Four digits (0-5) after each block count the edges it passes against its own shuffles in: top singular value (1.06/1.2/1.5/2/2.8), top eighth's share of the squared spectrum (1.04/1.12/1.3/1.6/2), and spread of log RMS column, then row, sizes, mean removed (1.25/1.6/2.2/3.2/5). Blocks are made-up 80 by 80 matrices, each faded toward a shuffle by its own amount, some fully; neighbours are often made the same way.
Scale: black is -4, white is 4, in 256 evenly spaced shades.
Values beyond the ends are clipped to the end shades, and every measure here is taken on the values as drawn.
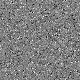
0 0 0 0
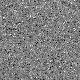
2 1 0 0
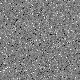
0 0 0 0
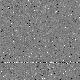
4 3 0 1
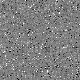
3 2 0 1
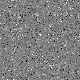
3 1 0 1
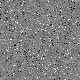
0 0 0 0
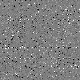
3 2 0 1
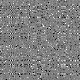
4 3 2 2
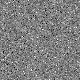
0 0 0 0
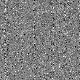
1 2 2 0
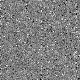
1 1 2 0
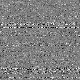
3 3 0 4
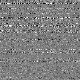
2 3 0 4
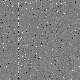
3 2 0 0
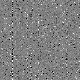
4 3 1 0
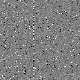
3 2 1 0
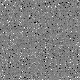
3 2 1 0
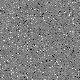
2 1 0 0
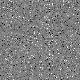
3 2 1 0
